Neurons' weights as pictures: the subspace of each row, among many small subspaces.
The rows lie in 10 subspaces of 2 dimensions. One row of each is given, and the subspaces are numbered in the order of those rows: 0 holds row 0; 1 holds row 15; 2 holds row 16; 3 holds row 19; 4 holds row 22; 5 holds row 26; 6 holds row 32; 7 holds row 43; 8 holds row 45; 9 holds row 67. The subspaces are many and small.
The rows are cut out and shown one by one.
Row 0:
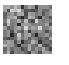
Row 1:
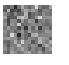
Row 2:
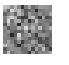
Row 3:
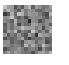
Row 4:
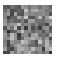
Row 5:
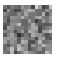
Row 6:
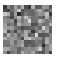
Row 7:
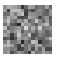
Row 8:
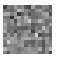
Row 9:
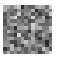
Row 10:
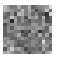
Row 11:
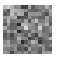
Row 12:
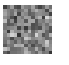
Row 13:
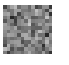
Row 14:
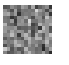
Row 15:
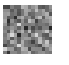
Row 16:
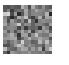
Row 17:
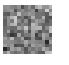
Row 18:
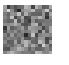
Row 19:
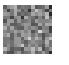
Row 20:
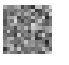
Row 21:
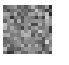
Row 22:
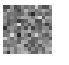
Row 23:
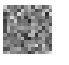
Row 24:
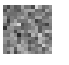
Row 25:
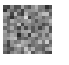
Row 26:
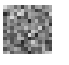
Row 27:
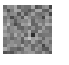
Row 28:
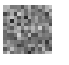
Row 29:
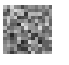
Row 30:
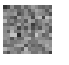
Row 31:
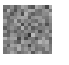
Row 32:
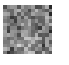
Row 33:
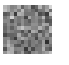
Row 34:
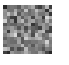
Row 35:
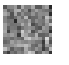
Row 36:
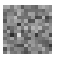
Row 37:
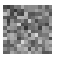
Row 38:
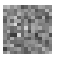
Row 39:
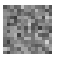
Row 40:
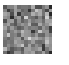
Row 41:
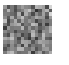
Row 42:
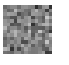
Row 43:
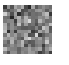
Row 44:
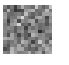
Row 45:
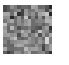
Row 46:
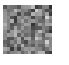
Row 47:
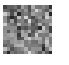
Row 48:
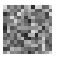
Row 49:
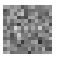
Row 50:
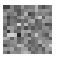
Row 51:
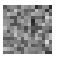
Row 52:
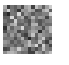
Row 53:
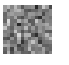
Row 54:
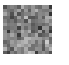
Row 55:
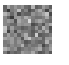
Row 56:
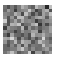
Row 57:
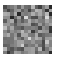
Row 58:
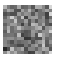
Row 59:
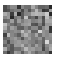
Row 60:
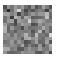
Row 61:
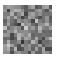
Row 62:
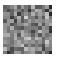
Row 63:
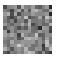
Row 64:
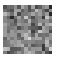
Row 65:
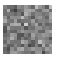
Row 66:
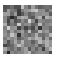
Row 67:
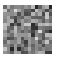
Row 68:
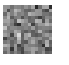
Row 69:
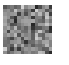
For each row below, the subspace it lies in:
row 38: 1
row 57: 3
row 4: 6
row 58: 6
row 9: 9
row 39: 1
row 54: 6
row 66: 0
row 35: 6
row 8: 7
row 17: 1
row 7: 2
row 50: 4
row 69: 9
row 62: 3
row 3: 7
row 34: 4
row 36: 4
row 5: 9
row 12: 4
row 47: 2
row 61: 2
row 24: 9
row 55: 7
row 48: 5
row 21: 8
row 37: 5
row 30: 4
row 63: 6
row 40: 3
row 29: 5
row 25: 8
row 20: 9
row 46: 9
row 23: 5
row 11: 5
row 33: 8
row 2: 0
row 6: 7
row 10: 8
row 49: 2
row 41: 3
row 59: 8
